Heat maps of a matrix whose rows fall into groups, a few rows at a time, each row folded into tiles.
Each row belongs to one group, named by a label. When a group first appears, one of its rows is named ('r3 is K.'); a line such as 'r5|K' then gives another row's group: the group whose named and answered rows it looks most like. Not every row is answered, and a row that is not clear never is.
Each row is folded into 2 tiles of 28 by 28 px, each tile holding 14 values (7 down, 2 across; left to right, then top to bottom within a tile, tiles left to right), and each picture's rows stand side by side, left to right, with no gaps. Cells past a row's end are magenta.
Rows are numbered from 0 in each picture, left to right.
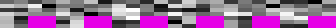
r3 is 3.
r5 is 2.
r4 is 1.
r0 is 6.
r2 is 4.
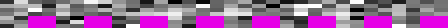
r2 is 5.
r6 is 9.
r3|2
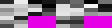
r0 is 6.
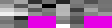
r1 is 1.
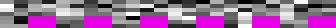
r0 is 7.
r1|4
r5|9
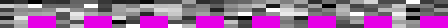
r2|7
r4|1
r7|9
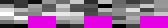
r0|2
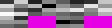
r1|7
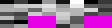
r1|6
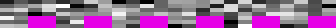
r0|7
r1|3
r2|2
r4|5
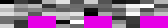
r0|1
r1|3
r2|1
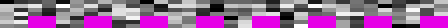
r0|6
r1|6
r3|6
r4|5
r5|5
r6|1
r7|2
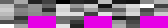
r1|1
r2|1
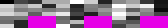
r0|1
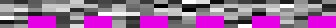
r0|7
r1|5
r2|1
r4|7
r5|6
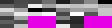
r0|5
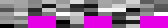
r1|3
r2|5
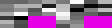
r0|1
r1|9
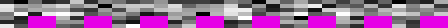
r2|7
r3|7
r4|4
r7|1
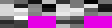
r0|4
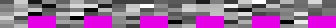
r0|6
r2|2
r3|7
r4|3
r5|3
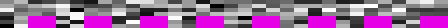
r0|5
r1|5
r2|3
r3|6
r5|7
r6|1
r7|3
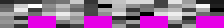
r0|2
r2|3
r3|6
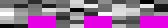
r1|5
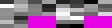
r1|2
